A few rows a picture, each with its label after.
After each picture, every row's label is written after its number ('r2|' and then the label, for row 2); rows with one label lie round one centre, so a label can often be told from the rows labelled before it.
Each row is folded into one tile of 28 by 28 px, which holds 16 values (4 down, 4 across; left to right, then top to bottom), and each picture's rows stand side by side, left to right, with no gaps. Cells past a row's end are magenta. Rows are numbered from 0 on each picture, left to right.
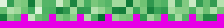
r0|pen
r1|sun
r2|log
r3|sun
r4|log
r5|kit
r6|pen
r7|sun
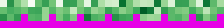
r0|pen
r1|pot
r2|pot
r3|pen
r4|pen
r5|log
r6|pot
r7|pen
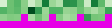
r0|pot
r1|log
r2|pot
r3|pen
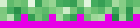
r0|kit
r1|pen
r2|sun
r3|pot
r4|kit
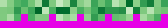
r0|kit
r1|log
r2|log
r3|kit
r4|log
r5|sun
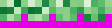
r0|log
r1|log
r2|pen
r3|pen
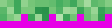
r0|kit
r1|kit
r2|sun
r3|kit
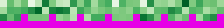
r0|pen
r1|log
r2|log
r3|sun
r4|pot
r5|pen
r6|log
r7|sun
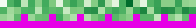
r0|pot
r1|sun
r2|pot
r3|log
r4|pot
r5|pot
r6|kit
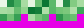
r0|pen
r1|log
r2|pen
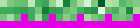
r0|kit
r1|kit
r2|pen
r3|log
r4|kit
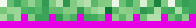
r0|pot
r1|kit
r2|pen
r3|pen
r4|pot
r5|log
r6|pot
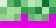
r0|pot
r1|log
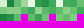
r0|pen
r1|pot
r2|pot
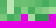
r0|sun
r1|sun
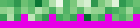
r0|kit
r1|sun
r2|pen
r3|pen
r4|pot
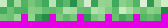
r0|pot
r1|sun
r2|sun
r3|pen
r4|sun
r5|pen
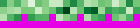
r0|sun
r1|pen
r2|log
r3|log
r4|log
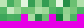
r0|pen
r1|sun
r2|pen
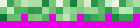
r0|pen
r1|log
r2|pot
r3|pen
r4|pen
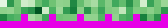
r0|pen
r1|log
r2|kit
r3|kit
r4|sun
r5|pen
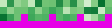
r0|pen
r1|pen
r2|sun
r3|log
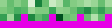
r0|kit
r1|pen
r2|pen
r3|kit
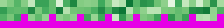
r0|kit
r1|pot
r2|pot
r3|kit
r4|log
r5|sun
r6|pen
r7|log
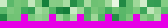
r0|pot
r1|pot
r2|log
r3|kit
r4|pen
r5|pot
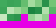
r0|sun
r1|log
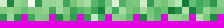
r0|pen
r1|pen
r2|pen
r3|kit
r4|pot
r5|pen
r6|log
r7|sun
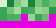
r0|pen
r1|sun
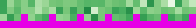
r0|sun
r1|sun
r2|kit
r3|sun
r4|kit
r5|pen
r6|pen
